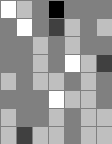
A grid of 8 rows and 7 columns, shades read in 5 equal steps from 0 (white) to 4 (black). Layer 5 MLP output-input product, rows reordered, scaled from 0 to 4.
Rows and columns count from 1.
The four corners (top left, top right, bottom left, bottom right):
0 2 1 1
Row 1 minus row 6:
-2 -1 0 4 1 1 0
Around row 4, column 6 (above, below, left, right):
2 1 0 3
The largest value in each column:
2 3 2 4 2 2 3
